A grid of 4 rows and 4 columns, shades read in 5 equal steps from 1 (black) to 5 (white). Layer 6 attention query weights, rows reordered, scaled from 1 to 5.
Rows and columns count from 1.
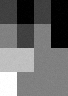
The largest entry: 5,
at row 4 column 1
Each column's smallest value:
2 1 2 1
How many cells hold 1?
3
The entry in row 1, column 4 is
1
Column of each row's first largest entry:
1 1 1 1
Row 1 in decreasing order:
2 2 1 1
